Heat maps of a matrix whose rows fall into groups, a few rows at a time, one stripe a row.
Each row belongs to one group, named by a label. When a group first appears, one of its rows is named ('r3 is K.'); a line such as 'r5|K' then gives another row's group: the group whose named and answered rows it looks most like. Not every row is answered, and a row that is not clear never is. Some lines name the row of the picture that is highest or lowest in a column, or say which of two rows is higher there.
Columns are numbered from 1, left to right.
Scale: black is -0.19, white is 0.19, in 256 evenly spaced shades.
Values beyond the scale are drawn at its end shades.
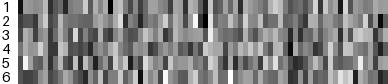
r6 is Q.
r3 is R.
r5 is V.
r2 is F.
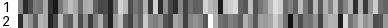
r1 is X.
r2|R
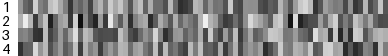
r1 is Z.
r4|Z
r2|R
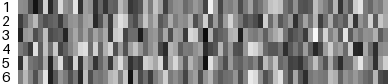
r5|V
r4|Z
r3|F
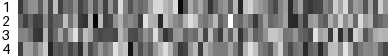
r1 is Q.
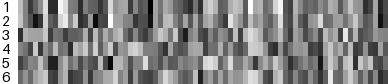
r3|F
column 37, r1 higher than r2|No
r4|Z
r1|X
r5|R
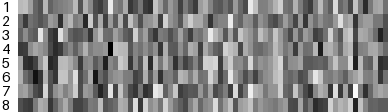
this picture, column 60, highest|6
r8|Q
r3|R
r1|X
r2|Q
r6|X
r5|X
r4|F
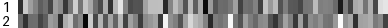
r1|V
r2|Q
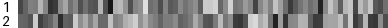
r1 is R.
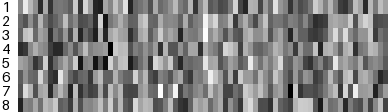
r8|Z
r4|F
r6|R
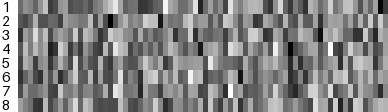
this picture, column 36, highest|1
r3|Z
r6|Q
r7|V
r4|V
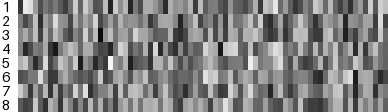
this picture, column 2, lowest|4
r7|Z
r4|X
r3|Z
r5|X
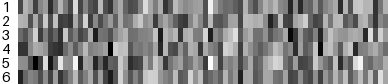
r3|Q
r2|Z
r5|X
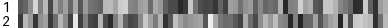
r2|R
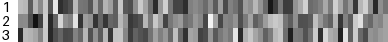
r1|Z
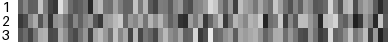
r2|Z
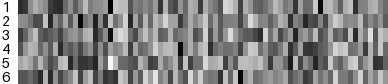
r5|R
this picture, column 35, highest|6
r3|V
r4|Q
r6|Q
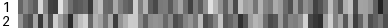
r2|Z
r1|R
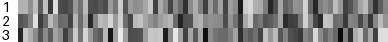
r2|Z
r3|V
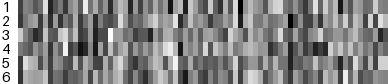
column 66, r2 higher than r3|Yes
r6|F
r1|F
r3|X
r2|Q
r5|V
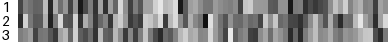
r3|R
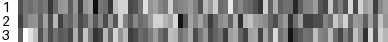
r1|V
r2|Q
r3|V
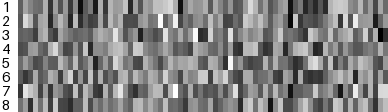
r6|Q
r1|Q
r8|Z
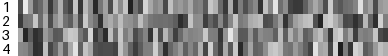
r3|X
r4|X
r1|V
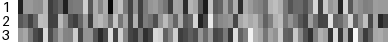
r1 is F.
